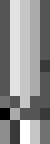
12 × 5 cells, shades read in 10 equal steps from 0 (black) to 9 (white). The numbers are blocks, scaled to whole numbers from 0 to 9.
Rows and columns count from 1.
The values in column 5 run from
2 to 4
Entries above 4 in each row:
3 3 3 3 3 3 3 3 1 1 3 3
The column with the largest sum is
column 3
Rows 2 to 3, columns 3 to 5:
7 6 3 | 7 6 3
